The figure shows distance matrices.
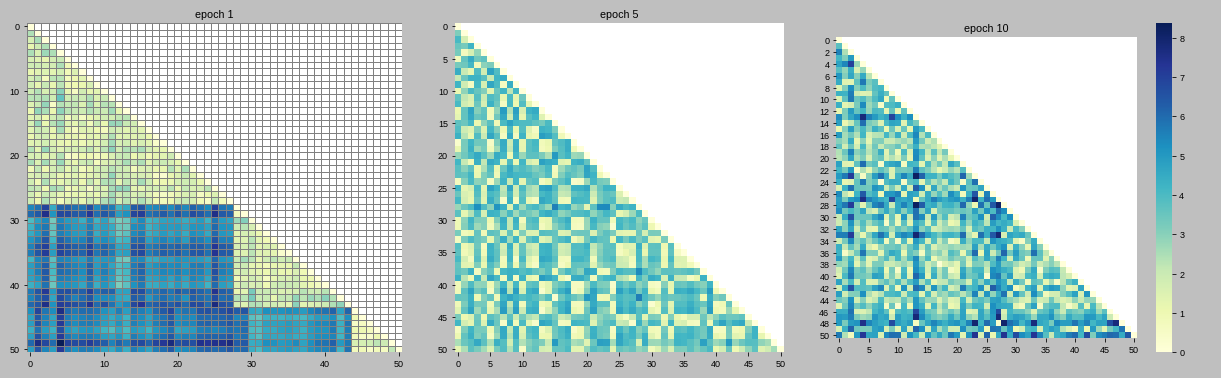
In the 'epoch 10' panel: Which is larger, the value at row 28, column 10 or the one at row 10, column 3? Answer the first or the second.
the first
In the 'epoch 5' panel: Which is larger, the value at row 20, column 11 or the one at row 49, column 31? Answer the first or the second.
the first
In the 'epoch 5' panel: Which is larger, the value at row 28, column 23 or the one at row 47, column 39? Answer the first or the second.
the first
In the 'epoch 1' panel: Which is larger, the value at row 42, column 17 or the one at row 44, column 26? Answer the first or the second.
the second
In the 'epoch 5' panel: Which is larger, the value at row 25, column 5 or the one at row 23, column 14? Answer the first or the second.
the first
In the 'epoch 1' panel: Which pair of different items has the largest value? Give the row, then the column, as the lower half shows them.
49, 4
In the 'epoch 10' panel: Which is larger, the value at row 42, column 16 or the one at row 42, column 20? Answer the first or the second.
the first
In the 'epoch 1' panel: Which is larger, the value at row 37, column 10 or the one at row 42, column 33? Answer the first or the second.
the first
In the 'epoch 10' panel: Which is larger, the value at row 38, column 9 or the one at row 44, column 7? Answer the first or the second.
the second
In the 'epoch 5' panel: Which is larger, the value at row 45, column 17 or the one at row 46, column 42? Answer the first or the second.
the second
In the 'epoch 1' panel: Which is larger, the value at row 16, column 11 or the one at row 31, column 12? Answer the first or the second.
the second
